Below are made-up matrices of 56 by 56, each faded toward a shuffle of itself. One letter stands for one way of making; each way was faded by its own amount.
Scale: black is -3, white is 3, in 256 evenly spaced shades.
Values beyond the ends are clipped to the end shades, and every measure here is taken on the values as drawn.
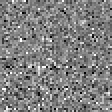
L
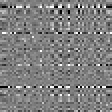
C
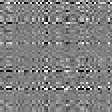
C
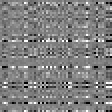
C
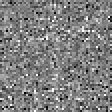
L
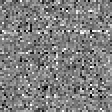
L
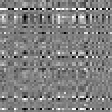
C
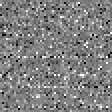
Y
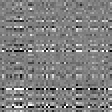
C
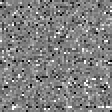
Y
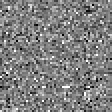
L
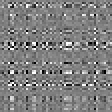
C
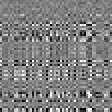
C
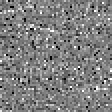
Y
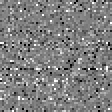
Y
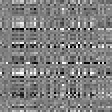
C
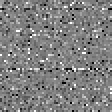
Y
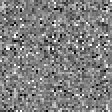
L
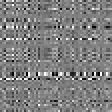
C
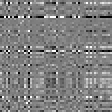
C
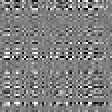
C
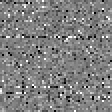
Y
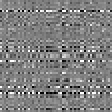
C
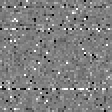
Y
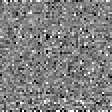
L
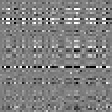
C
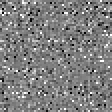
Y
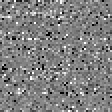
Y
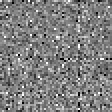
L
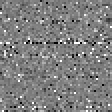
Y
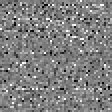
Y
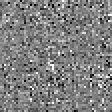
L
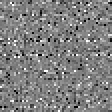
Y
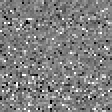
Y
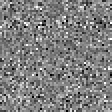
L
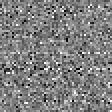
L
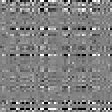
C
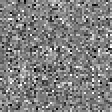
L
